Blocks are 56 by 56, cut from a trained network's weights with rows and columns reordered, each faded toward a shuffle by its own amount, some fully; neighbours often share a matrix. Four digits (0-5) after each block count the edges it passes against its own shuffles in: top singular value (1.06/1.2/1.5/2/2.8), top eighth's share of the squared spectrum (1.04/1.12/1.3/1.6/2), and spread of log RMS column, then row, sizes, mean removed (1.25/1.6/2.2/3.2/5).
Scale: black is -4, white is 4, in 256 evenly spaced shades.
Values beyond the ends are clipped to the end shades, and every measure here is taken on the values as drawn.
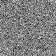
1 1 0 0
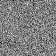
2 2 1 0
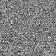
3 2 1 1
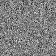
2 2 0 1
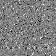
2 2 0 1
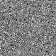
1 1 0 0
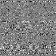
3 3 0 3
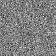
2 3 0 1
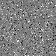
0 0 1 0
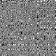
3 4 2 2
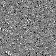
0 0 0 0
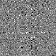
3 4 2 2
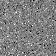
1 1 0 0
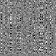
4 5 3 2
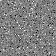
0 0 0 0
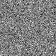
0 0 0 0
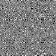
3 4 2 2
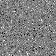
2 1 0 0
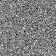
1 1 0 0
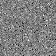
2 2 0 0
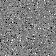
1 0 0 0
